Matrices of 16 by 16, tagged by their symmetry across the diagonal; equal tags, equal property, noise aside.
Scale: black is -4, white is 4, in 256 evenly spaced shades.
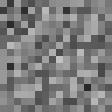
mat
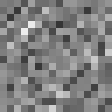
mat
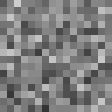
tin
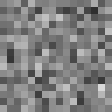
tin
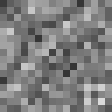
mat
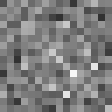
mat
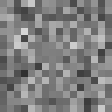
tin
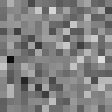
tin
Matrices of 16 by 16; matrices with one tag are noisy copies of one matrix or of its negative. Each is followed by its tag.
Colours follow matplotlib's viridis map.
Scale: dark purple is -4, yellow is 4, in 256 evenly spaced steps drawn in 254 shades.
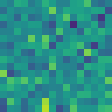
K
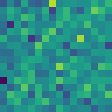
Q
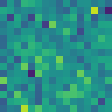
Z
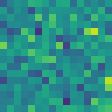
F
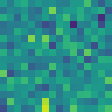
K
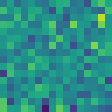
K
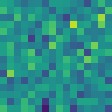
K
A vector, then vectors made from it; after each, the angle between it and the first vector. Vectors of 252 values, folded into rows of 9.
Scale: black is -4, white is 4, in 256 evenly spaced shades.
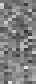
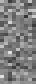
orthogonal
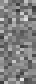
orthogonal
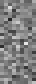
partly opposed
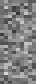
partly opposed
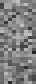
nearly opposite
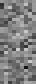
nearly opposite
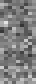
partly aligned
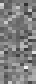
nearly parallel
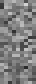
nearly opposite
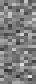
orthogonal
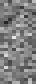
partly opposed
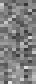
nearly parallel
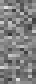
orthogonal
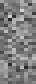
partly opposed
